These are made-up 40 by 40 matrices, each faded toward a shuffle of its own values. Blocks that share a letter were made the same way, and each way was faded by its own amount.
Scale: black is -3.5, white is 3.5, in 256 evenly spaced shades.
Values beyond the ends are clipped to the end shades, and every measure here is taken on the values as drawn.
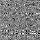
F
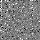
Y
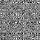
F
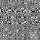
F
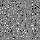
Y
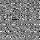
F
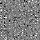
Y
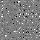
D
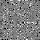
D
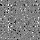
D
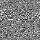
F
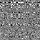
F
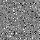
Y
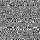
F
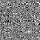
F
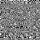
F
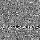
F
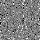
Y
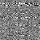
F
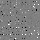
D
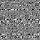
F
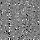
Y
